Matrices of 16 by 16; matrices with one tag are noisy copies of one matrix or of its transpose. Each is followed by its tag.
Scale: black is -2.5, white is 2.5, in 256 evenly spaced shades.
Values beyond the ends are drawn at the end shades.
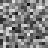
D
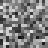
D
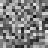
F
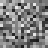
F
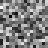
D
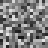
D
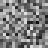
F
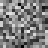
F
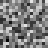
D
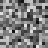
D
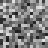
D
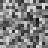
D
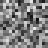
D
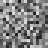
F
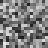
D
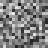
F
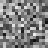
F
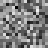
F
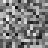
F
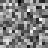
D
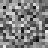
F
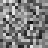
F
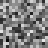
D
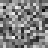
F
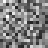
F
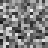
D
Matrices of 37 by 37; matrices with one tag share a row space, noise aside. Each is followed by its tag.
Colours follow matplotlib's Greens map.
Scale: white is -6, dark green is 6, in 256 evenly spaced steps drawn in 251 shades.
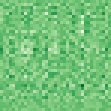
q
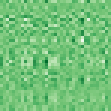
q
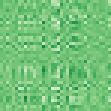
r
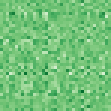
q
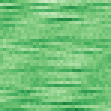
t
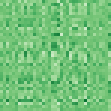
r
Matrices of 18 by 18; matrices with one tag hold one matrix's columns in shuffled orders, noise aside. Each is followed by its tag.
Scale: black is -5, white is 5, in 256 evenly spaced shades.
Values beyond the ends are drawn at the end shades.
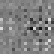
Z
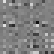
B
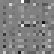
B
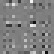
B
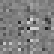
Z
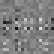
Z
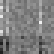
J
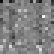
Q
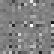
B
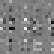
Z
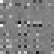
B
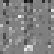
Q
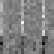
J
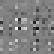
Z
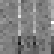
J
